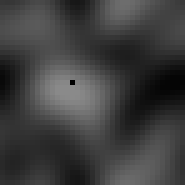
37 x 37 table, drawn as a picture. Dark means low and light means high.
The bottom left is the calmest part. The centre is the ninth with the highest average. No row or column stands out. One lone cell stands out, far lower than its neighbours. The ninth with the lowest average is the middle right.
